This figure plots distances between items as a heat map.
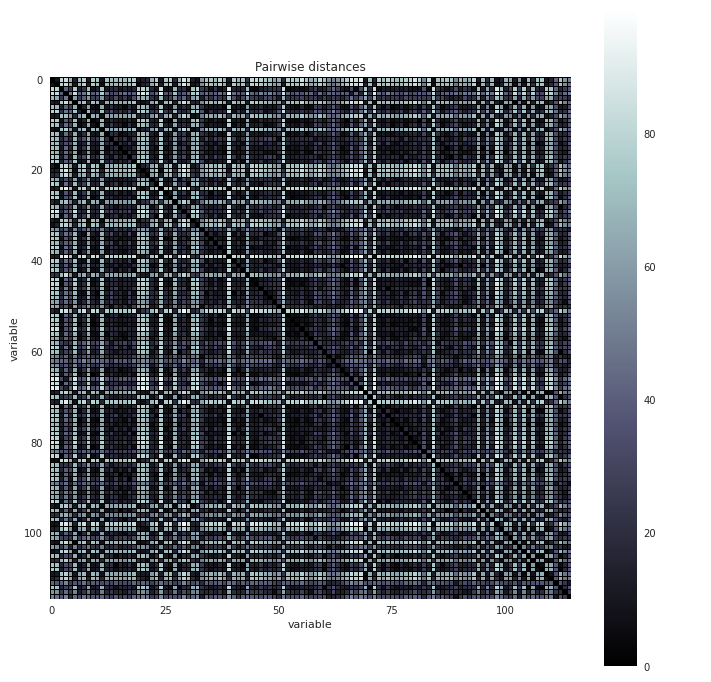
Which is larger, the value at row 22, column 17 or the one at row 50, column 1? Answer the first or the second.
the second
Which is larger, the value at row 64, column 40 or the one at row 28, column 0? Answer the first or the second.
the second
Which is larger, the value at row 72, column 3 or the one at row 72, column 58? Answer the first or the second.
the first
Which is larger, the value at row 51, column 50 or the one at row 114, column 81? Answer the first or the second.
the first
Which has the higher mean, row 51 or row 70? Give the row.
51
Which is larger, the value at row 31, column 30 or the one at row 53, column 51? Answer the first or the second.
the second
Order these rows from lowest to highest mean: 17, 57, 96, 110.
57, 17, 96, 110
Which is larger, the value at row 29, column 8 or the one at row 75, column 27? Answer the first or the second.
the first
